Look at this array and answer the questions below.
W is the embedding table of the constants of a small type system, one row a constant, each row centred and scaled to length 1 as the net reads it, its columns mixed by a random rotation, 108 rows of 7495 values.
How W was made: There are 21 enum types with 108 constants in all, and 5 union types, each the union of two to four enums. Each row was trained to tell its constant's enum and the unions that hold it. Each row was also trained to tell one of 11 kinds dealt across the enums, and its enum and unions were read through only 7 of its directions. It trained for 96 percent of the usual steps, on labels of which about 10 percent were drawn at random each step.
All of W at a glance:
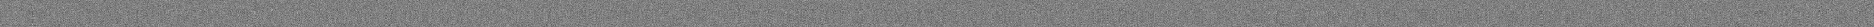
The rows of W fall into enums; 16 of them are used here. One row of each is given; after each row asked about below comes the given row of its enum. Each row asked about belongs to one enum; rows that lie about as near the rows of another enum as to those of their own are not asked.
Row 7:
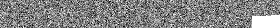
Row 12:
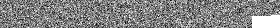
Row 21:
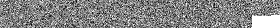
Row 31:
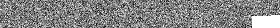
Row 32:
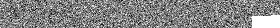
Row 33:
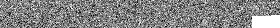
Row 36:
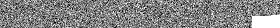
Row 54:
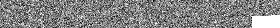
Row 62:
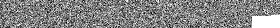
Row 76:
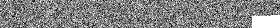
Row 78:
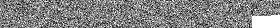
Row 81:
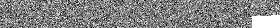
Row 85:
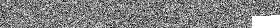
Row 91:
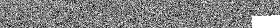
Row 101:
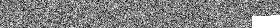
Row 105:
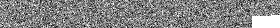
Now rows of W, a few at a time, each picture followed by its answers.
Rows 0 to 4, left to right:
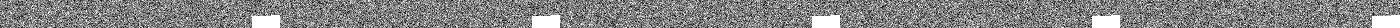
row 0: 91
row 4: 54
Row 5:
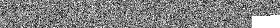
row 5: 32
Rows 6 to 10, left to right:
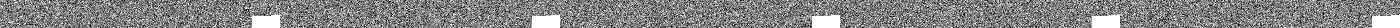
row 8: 31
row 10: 105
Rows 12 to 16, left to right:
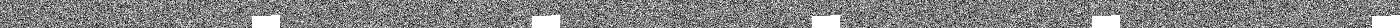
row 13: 85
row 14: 85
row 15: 7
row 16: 31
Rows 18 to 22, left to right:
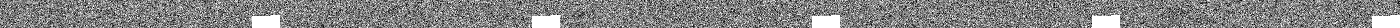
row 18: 32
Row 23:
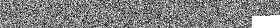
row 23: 62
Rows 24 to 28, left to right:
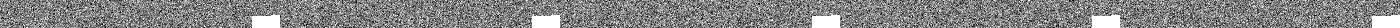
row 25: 21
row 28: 78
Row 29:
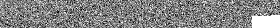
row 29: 91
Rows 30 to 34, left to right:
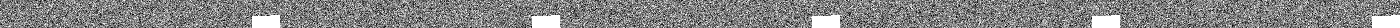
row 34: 12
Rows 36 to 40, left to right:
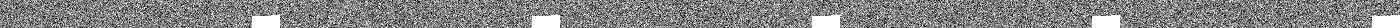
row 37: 7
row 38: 85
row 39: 7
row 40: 76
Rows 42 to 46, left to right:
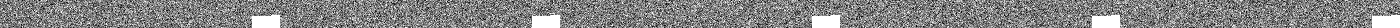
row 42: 12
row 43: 81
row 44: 78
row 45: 91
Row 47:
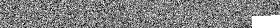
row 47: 31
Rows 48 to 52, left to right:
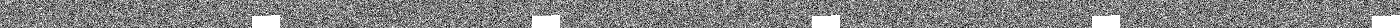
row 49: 33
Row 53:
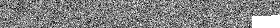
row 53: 78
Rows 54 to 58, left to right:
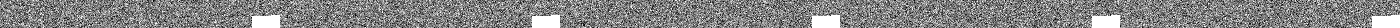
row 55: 105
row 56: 33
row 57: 91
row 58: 85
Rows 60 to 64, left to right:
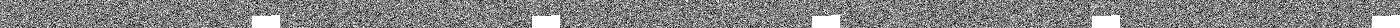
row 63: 7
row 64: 33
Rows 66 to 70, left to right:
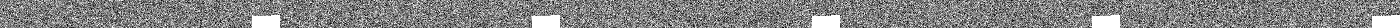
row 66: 33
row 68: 76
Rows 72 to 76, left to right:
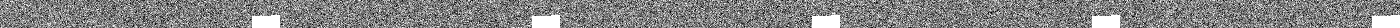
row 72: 76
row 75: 105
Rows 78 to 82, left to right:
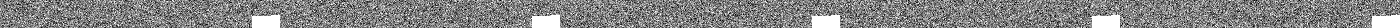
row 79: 85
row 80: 91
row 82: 76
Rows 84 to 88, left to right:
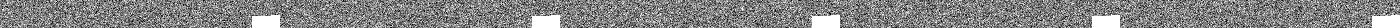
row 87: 33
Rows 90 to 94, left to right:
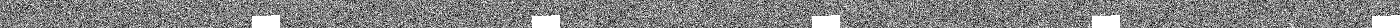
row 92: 32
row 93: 76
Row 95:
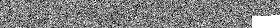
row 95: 7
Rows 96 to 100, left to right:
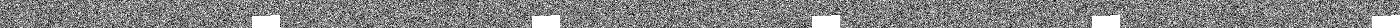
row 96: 32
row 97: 101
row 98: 31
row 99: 78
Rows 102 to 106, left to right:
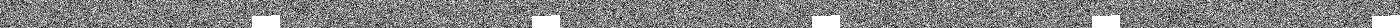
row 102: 78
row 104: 12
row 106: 32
